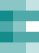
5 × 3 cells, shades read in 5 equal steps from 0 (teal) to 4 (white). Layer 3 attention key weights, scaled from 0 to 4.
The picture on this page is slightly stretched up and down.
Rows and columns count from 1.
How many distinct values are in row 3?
3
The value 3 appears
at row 1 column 3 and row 5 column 3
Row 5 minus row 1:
0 0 0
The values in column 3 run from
1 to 4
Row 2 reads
0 1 1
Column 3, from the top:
3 1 4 1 3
